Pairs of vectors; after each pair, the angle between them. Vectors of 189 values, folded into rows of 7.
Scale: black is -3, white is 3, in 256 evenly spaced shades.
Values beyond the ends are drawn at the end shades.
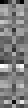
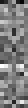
nearly parallel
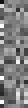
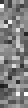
partly aligned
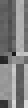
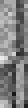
nearly opposite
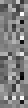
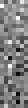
orthogonal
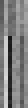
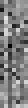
partly aligned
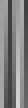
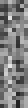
partly opposed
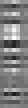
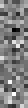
partly opposed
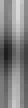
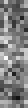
partly opposed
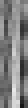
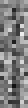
partly opposed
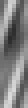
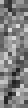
partly opposed
